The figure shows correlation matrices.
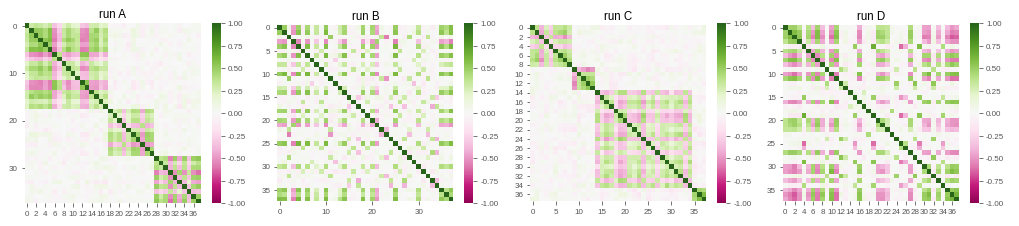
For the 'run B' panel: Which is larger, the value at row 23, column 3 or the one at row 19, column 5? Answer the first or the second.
the second
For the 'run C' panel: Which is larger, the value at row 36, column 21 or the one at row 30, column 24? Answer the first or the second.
the first
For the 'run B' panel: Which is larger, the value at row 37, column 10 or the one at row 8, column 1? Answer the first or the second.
the first
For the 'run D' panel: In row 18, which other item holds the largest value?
23
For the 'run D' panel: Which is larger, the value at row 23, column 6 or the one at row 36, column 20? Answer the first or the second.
the first
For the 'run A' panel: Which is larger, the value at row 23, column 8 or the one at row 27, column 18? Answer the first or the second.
the second
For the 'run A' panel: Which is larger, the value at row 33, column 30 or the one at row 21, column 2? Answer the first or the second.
the second
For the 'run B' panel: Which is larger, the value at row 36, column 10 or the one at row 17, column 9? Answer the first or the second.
the first
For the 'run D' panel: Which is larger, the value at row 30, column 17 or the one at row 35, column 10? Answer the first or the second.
the second
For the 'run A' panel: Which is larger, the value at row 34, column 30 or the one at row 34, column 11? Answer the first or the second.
the first
